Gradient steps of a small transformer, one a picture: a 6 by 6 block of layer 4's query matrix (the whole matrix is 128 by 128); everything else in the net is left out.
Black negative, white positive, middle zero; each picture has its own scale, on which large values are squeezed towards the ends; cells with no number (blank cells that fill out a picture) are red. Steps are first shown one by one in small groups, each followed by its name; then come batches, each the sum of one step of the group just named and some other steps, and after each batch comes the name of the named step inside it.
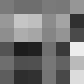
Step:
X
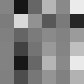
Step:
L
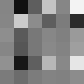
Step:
L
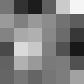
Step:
X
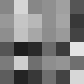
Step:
X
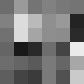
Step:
X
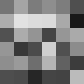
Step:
X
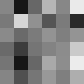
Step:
L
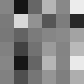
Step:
L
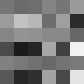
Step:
X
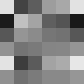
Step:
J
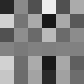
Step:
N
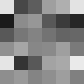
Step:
J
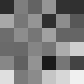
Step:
N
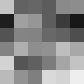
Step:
J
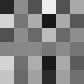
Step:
N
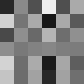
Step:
N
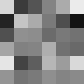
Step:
J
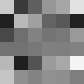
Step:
J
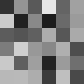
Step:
N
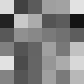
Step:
J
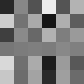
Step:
N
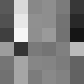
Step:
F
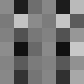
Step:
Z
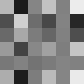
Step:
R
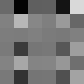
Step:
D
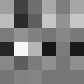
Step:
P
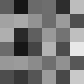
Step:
D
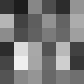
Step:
D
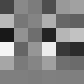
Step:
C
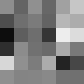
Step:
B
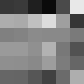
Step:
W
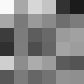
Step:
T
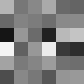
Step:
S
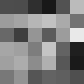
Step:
W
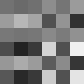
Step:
C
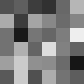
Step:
W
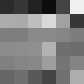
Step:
W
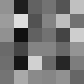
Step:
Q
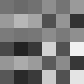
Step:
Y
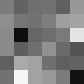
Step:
Q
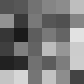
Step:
Y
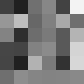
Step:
Q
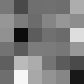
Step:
Q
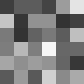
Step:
Y
